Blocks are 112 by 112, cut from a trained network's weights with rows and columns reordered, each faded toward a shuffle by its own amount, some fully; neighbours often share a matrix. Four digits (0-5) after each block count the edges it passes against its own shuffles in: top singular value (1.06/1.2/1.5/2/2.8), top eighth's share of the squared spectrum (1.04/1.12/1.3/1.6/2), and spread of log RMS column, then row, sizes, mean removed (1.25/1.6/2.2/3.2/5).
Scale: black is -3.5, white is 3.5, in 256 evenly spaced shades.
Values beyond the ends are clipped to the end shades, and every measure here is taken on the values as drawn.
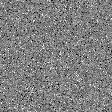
1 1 0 0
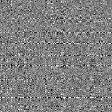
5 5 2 3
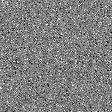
2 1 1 0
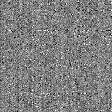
3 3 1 2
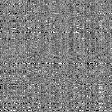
4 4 2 3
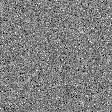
1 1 0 0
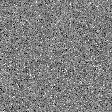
2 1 0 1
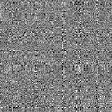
4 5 3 3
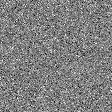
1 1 0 0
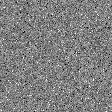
0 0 0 0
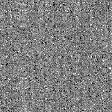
3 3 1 2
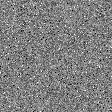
0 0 0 0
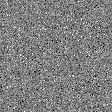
0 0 0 0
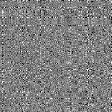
4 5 3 3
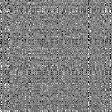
4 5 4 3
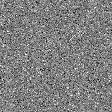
2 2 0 0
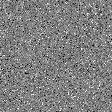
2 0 0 0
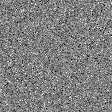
0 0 0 0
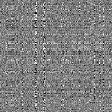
4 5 3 3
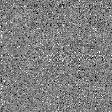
3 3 2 1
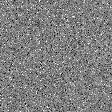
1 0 0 0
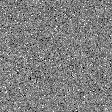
2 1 0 0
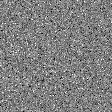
1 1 0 0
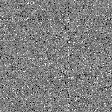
3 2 1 1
